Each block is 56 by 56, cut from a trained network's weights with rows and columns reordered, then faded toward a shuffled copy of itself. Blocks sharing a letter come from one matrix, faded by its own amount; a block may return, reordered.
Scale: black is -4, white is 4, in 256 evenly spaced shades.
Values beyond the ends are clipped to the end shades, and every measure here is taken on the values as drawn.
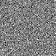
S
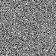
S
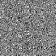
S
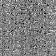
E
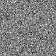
S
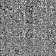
E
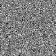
S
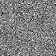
S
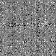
E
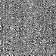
E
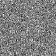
S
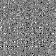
E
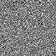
S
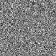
S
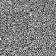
S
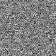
S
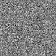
S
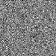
S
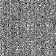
E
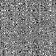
E
